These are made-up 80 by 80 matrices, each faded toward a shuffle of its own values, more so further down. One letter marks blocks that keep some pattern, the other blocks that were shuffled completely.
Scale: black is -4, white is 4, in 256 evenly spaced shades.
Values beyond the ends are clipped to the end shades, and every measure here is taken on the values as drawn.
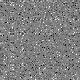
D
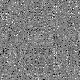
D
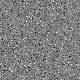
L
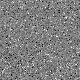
L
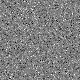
L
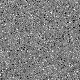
L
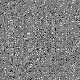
D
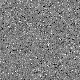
L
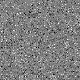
D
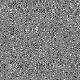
D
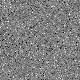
L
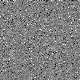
D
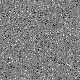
L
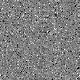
D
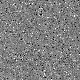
L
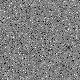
L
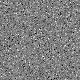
L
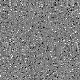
D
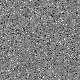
L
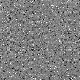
D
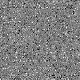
D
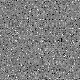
D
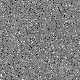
L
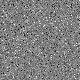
L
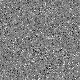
L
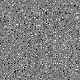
D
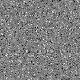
D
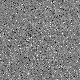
L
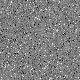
L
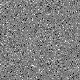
D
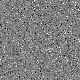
L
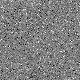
L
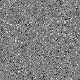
D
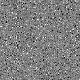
D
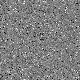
L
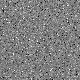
L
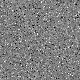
L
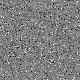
L
